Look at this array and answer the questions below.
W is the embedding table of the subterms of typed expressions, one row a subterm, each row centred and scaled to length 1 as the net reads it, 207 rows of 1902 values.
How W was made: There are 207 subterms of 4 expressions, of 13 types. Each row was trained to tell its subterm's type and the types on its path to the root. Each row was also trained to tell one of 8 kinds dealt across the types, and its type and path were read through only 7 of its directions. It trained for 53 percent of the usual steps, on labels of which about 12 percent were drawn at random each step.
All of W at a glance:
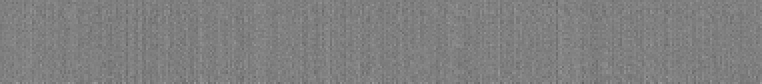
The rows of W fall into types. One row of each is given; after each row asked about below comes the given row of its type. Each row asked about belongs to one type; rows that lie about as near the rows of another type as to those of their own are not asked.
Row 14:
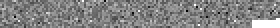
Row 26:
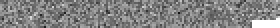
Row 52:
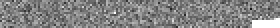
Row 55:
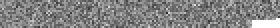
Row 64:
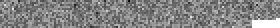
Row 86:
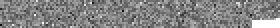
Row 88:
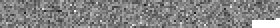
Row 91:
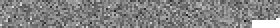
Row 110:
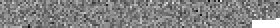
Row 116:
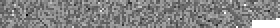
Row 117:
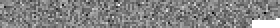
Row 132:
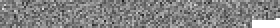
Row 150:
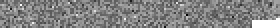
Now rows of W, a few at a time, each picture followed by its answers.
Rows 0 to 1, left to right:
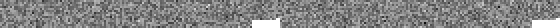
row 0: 88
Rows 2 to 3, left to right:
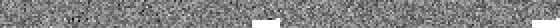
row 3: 55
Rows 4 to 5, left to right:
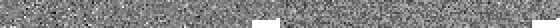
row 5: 14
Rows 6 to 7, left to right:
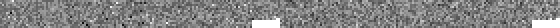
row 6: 116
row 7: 132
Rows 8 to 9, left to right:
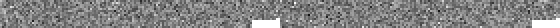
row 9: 64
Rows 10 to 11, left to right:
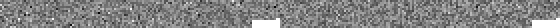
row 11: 110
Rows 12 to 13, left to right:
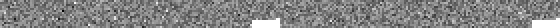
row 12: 110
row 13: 110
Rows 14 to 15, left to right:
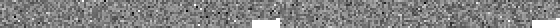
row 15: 116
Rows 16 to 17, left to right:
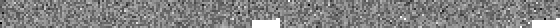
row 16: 116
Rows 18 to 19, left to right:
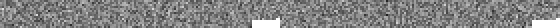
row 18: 14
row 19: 150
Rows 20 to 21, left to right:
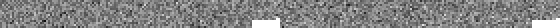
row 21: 55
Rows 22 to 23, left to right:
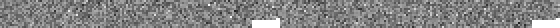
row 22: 55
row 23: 150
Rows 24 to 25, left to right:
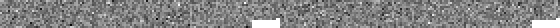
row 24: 132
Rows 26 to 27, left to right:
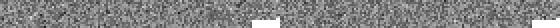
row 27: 26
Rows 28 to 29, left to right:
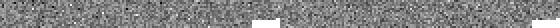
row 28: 88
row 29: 55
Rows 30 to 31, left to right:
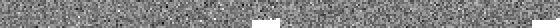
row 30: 132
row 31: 150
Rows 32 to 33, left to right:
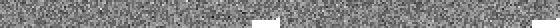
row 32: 26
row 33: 26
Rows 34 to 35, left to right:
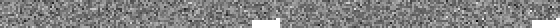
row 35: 64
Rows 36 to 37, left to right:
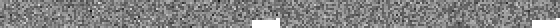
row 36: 55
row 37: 116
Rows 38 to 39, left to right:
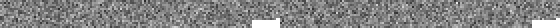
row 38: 26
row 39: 26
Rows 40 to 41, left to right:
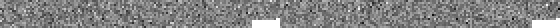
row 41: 86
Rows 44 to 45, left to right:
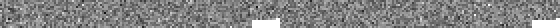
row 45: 132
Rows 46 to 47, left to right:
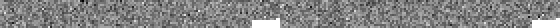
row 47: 110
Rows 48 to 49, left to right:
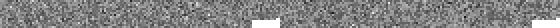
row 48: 52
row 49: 26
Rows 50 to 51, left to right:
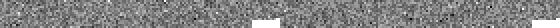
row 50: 132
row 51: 132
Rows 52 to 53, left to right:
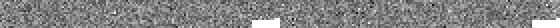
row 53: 26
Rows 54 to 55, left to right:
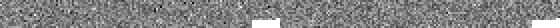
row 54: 117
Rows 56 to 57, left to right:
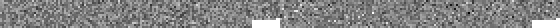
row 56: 86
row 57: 110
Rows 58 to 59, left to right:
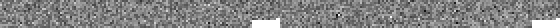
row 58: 91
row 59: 64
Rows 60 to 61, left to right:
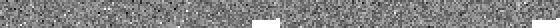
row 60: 150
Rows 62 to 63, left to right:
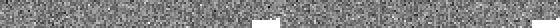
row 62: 150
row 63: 91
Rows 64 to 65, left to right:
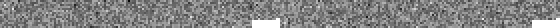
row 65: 26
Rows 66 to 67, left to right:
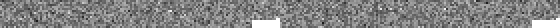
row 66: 64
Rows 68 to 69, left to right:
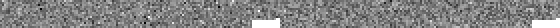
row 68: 132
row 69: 26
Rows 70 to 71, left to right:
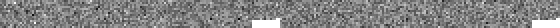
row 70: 116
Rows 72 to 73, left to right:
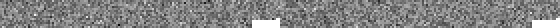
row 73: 132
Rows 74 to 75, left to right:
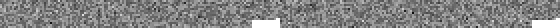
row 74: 26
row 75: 64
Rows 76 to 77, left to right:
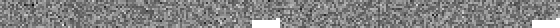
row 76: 64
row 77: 55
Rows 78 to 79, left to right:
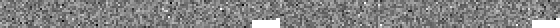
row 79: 132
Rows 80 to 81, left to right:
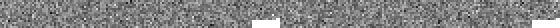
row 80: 55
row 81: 88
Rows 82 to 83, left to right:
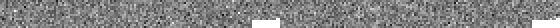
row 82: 117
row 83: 150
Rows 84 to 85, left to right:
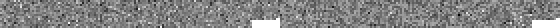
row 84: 91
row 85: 88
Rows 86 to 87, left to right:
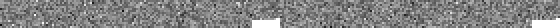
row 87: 55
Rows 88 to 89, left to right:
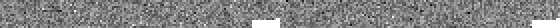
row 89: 132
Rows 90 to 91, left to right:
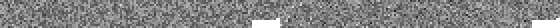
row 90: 110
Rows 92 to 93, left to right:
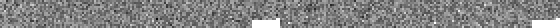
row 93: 64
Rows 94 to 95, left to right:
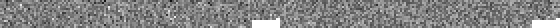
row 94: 91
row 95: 26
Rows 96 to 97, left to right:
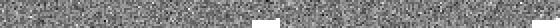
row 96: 88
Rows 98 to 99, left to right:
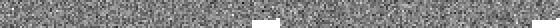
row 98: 64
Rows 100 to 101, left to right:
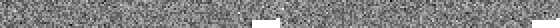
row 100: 14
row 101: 110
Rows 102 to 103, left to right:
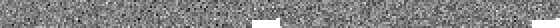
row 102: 64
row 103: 86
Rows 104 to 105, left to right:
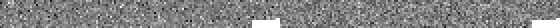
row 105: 91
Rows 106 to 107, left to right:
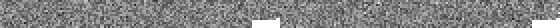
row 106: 52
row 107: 150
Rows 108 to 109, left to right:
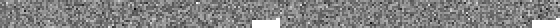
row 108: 116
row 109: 88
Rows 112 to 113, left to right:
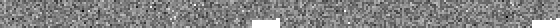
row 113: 88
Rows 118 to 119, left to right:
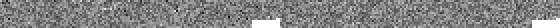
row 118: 26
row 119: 55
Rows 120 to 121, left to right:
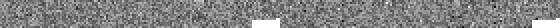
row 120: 86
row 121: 132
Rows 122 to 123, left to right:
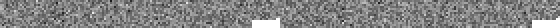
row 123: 14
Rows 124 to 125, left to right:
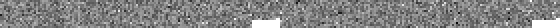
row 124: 110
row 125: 150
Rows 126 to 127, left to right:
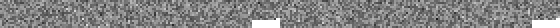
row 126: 110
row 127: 64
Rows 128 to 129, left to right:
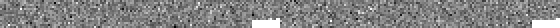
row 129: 117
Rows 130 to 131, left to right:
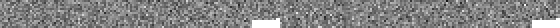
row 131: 52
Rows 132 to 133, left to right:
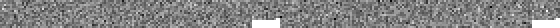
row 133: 64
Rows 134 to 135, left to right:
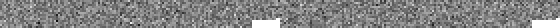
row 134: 150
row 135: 132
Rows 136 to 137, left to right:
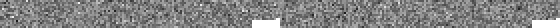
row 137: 86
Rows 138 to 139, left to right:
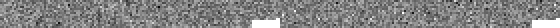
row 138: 26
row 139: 14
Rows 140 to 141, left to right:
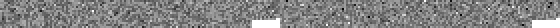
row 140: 86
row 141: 110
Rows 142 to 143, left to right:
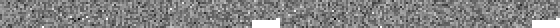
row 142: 88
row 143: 86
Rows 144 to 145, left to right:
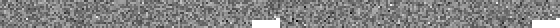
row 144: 64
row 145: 117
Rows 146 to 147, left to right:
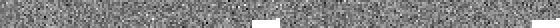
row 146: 116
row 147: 91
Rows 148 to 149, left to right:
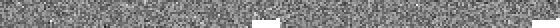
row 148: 14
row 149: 52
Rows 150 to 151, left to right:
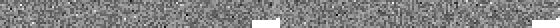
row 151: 150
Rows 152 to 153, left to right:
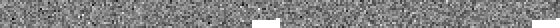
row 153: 86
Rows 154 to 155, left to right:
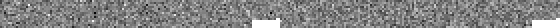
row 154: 14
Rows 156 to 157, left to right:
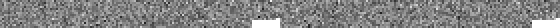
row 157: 110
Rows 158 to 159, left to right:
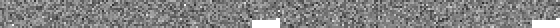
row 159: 14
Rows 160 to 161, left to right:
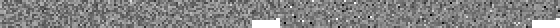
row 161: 132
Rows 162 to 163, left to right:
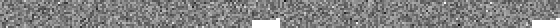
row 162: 52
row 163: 52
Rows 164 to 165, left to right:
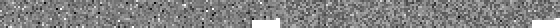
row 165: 110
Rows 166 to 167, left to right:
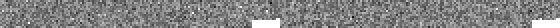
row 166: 132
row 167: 88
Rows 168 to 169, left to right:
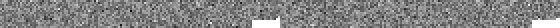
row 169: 110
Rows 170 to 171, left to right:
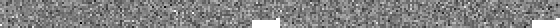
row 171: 117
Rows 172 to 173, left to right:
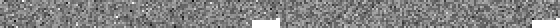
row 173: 55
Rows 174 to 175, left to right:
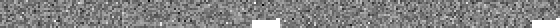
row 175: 91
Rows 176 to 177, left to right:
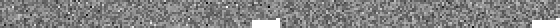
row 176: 14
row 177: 52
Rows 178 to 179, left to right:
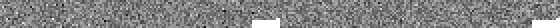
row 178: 117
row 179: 14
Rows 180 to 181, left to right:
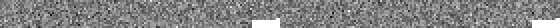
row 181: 132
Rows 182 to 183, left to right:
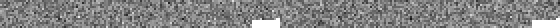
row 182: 88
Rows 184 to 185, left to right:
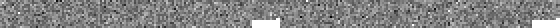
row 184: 91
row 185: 117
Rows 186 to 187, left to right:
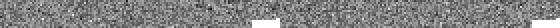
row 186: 55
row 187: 91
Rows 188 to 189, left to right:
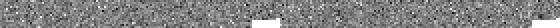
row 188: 52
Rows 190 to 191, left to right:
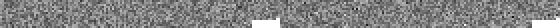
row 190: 86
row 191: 64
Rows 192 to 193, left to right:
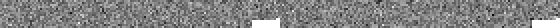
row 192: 52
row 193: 116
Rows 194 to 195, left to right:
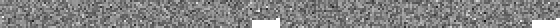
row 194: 52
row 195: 88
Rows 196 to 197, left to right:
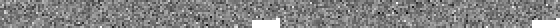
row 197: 26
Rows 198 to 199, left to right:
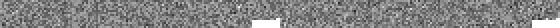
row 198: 52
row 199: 55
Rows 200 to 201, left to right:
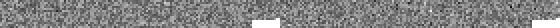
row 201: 150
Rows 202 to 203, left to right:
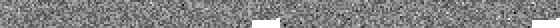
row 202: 52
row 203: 52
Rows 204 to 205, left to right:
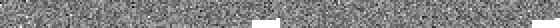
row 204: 26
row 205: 110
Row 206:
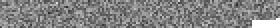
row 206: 150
